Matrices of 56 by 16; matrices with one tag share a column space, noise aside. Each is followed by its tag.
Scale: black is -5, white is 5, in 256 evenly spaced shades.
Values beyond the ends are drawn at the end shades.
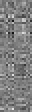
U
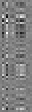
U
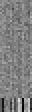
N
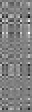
U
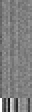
N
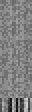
N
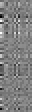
U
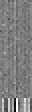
N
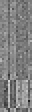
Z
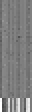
N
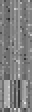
Z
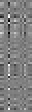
U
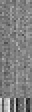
N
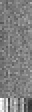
N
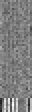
N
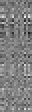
U
